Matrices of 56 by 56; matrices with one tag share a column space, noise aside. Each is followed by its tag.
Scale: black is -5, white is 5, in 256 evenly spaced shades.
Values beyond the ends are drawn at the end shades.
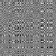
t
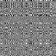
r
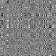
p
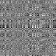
p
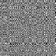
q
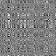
p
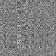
t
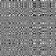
r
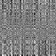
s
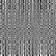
s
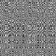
t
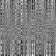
s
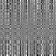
s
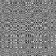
t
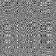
t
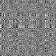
p
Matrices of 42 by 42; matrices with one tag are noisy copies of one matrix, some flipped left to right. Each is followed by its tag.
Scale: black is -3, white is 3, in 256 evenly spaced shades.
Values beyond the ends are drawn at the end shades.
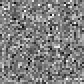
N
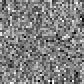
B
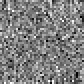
B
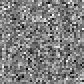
N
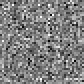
N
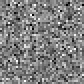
N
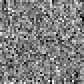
B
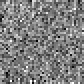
B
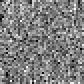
B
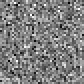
N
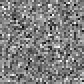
N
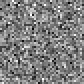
N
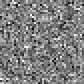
N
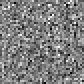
N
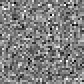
N
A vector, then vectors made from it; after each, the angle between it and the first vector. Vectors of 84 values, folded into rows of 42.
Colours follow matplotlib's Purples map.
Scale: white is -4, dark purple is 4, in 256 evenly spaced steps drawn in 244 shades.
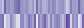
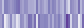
nearly parallel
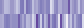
partly opposed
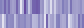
orthogonal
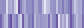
orthogonal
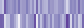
nearly parallel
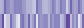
nearly parallel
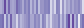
partly aligned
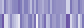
nearly parallel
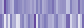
nearly parallel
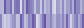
partly aligned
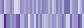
nearly opposite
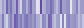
orthogonal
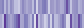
nearly opposite
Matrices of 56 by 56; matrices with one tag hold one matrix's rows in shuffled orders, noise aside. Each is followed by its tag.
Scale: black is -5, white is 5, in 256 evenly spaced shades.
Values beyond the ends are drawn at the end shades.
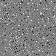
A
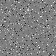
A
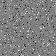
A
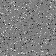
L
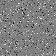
A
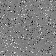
L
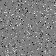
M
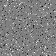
M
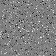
A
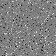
M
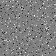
M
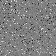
L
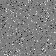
M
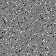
M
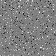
A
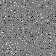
L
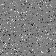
L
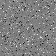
A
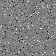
A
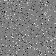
M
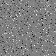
M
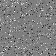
L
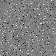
A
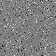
M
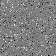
L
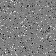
L
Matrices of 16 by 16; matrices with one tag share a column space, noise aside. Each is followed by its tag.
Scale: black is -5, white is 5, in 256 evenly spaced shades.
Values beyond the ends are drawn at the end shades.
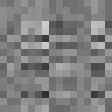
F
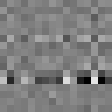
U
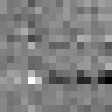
U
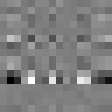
U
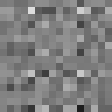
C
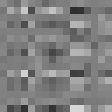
C
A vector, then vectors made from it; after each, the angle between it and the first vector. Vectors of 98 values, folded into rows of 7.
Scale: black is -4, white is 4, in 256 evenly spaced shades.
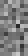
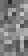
partly opposed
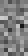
partly opposed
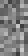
nearly opposite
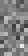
partly opposed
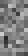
orthogonal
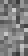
nearly opposite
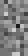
nearly parallel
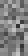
nearly parallel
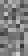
nearly parallel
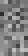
partly opposed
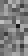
nearly parallel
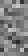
orthogonal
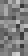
nearly parallel
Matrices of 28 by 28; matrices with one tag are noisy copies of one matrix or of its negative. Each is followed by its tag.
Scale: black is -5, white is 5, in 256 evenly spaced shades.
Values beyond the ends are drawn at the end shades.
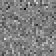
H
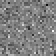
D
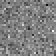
D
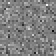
D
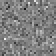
H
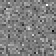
D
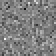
H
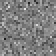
H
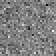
D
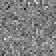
H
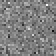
D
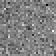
D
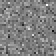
D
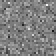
D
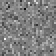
H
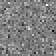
D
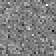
D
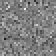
H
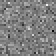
D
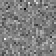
H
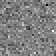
D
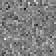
H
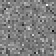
D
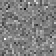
H
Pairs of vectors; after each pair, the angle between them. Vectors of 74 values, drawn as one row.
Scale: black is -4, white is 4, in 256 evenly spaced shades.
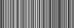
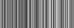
partly opposed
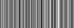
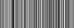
partly opposed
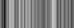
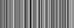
orthogonal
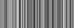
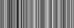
nearly opposite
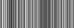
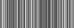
nearly parallel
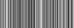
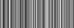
orthogonal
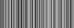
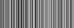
nearly parallel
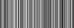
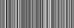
partly opposed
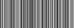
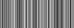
orthogonal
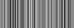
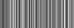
nearly opposite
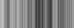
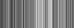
nearly opposite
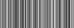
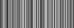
partly opposed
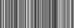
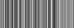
partly aligned
